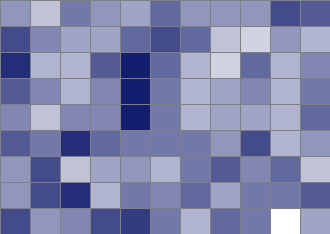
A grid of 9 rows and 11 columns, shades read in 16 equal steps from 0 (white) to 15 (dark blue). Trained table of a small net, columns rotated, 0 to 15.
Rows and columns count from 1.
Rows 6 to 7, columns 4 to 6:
10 9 9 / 6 7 5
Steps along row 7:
up down up up down up up down up down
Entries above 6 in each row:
9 6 6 7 6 10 7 9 8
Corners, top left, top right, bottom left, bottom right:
7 11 12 6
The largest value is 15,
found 3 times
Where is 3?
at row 2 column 9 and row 3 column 8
